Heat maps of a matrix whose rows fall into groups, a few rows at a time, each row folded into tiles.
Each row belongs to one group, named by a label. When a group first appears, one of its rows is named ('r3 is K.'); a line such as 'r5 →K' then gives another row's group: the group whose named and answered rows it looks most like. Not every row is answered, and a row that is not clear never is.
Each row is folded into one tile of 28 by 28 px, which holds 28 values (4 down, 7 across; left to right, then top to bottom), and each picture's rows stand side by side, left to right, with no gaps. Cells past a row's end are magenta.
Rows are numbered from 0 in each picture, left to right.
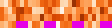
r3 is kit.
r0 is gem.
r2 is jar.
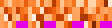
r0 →kit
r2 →jar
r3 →jar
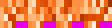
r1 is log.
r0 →kit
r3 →kit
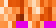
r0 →log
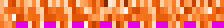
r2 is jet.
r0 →log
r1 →jet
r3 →jar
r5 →jet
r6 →kit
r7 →jet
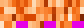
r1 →jar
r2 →log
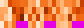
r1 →kit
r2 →gem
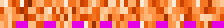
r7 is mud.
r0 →gem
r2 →kit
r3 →jar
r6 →log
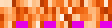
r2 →kit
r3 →gem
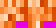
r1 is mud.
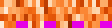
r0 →jar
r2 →kit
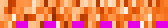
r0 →log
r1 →jar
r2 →jar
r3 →mud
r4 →jet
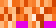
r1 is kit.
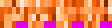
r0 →mud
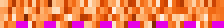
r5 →kit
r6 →mud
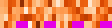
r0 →log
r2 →gem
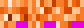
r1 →kit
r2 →jar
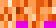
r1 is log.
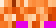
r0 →mud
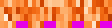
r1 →mud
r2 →gem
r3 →log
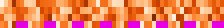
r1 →gem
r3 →jar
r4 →mud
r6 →kit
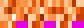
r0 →log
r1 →jet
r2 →jet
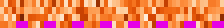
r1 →kit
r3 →mud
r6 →mud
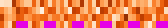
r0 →mud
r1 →jet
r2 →kit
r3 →kit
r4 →jet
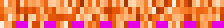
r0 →gem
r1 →jet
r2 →kit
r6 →log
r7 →mud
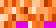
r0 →jet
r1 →jar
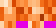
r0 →gem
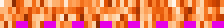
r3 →kit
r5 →gem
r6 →gem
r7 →log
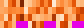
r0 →log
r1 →mud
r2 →jet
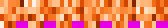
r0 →jar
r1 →jar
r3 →kit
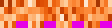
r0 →log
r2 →kit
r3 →mud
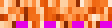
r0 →jar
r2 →jar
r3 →mud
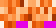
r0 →jar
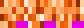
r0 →jar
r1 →jar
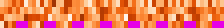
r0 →mud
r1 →kit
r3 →gem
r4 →log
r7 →mud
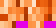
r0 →jar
